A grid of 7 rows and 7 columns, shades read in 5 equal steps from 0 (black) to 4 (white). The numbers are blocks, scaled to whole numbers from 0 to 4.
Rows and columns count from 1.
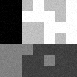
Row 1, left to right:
0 0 3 4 3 3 4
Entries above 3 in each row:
2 4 3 2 0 0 0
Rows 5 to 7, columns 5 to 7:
1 1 1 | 2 1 1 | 1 1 1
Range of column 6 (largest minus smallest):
3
